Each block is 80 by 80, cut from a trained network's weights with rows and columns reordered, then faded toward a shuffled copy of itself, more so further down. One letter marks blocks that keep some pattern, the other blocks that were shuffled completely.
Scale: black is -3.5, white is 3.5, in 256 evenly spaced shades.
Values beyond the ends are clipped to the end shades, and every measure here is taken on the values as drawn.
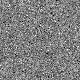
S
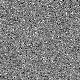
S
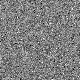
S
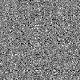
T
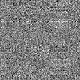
T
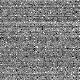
T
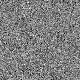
S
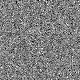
S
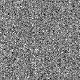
T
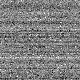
T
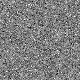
S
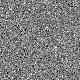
S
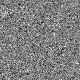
S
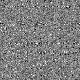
T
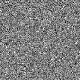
T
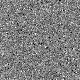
S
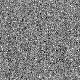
T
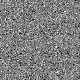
T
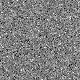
S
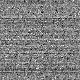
T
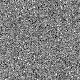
S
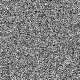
S
